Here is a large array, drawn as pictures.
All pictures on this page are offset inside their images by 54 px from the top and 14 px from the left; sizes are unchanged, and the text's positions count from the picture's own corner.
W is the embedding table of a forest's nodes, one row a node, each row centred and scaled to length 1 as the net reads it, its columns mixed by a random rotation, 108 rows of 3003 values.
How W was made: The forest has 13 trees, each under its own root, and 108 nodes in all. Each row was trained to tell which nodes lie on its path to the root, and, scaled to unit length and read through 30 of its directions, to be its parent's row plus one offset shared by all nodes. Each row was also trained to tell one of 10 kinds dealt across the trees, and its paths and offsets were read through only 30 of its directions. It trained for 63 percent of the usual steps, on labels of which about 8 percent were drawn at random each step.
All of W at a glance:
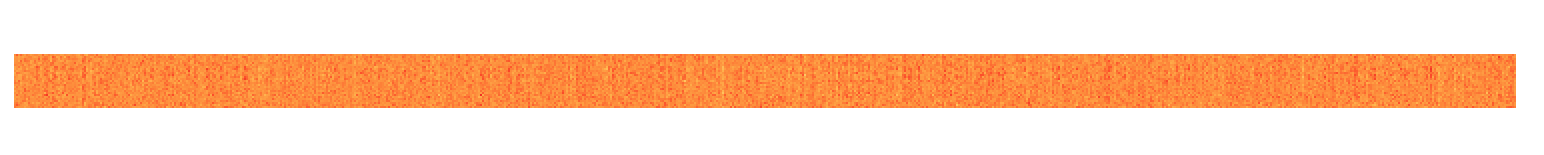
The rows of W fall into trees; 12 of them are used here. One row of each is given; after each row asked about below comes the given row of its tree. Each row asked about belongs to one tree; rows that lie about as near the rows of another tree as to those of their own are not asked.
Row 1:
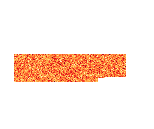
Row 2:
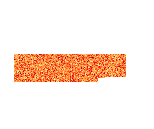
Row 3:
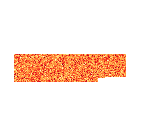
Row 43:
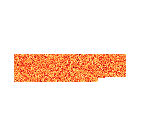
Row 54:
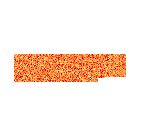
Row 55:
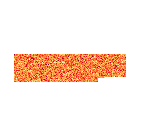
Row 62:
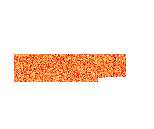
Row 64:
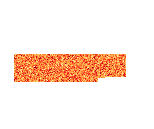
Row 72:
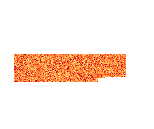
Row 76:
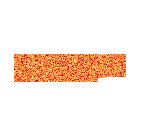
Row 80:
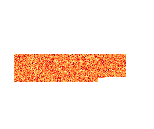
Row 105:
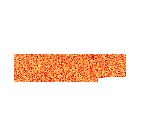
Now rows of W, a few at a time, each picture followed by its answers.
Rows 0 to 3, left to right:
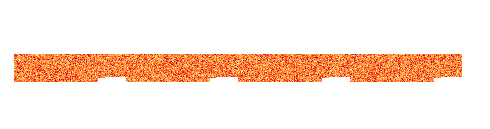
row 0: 64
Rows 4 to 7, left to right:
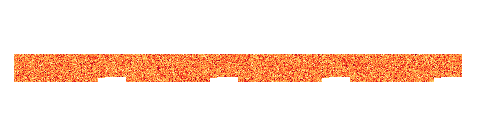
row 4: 76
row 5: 80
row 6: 76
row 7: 43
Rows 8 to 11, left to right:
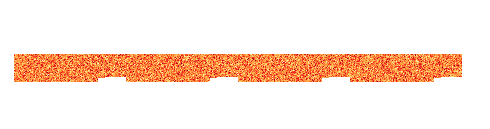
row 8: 105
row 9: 43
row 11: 80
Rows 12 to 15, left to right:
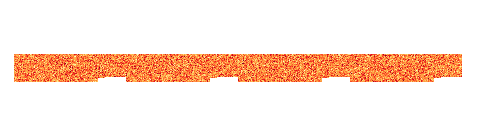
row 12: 2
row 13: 1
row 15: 80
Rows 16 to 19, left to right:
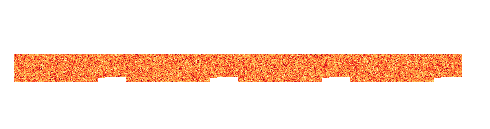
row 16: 76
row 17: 72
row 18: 1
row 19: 1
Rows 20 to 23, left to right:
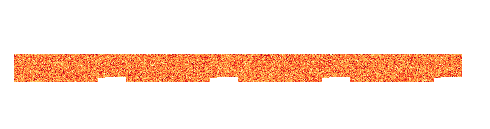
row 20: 64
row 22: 55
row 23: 1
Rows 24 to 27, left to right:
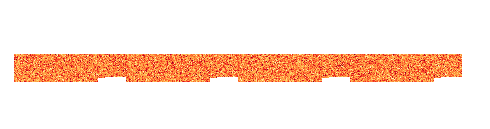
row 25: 62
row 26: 72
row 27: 2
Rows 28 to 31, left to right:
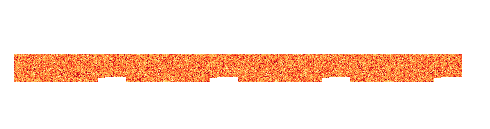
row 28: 62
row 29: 76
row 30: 80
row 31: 76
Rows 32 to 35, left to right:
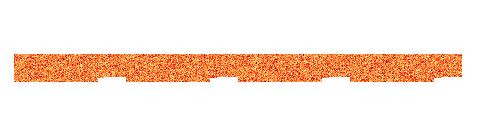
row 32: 3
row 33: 62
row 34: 80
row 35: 80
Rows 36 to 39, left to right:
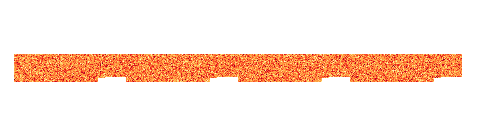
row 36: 64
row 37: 72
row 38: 54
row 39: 54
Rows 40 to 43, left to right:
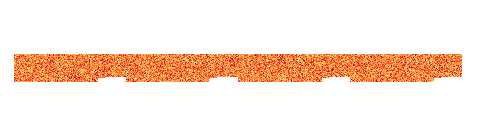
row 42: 62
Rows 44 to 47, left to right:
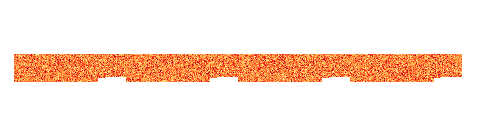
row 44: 62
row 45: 76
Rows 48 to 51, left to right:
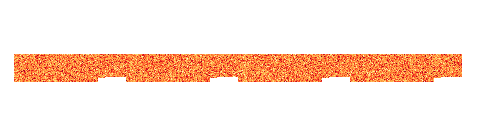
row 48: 43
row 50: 62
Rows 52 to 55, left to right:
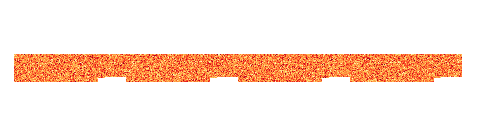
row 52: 72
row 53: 55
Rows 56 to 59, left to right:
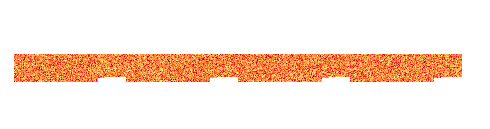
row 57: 76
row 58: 55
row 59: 62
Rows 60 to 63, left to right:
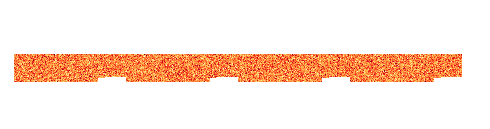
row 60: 55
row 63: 72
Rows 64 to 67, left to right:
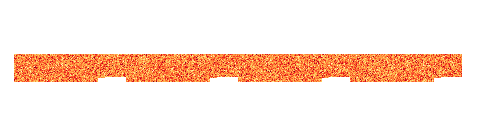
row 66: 76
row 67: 1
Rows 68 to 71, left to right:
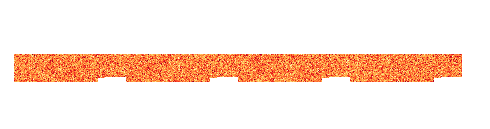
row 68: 80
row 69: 54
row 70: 55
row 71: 62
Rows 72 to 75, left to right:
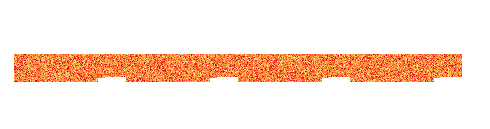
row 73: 80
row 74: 80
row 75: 3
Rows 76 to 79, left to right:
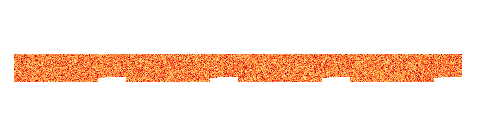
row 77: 62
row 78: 1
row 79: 72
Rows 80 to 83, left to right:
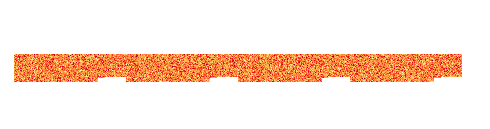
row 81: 76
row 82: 3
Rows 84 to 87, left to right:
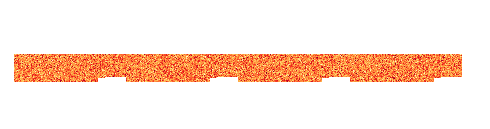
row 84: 1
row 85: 80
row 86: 43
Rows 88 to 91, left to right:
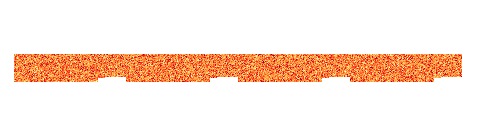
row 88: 105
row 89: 62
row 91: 64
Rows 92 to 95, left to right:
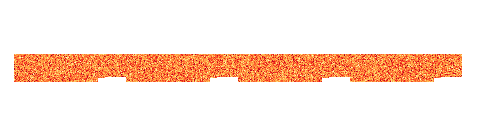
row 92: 54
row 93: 43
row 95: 105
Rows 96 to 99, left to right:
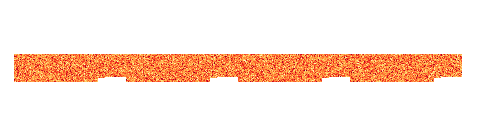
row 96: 64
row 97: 64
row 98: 1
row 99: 55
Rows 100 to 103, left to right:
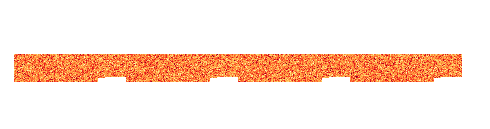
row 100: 64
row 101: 55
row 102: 55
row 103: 54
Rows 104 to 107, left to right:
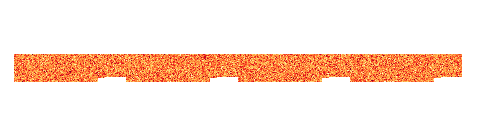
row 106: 64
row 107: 76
